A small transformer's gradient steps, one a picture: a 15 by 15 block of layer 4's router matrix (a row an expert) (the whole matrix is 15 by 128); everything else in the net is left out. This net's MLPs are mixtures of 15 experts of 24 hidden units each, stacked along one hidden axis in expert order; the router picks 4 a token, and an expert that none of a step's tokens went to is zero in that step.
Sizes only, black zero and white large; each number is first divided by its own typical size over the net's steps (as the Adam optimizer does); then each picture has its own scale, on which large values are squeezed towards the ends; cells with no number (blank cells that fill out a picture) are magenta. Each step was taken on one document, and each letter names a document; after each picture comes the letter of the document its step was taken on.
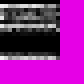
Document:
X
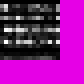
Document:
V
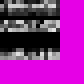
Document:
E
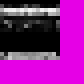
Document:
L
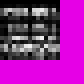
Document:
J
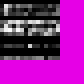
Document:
V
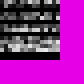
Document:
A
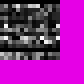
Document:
V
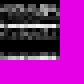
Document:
X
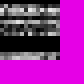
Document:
L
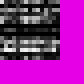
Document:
A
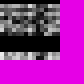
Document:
L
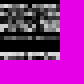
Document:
X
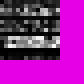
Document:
J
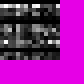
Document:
V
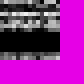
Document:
E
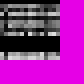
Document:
L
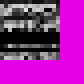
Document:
L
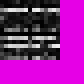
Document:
J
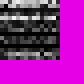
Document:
E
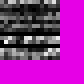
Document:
E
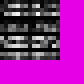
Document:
J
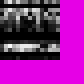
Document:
J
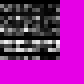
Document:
V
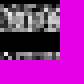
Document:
L
